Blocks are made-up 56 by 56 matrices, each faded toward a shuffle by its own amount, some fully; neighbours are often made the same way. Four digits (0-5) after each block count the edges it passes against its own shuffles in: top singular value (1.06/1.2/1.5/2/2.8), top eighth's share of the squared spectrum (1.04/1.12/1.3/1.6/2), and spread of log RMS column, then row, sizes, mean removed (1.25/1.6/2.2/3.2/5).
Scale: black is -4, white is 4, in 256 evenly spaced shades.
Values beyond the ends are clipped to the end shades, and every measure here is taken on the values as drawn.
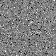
0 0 0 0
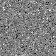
0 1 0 0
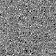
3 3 1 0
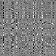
4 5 3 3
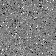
0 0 0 0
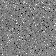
0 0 0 0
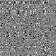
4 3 2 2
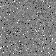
2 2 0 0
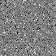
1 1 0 0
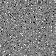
2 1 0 0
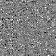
3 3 1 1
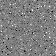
0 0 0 0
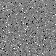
0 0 0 0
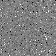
2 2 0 0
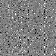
3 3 2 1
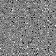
3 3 1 1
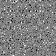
3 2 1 1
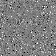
2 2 1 0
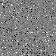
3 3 1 1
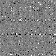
3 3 1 2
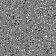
1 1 0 0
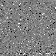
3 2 0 1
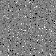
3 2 1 0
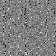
3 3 2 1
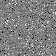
1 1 0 0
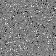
2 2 1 0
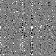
3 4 2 1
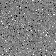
1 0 0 0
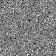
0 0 0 0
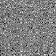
3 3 1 2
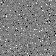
1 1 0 0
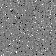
1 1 0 0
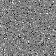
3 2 0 0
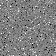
1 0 0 0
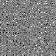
4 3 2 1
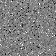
1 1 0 0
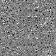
3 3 2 1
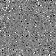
3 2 1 1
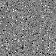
3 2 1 1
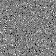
3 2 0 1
